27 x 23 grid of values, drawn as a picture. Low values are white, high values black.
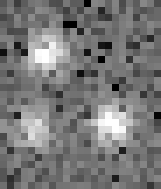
Values change most from cell to cell in the top middle. There are three dips. No overall slope runs across the table. No row or column stands out.
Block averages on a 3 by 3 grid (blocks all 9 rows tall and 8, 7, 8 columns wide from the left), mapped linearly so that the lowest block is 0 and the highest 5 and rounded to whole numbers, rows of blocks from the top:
055 | 021 | 121
